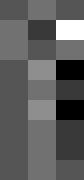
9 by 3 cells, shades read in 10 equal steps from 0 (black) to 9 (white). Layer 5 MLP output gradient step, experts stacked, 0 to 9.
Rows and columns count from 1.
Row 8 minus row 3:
-1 1 -2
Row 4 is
3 5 0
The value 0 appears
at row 4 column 3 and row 6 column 3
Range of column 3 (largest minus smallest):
9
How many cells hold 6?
0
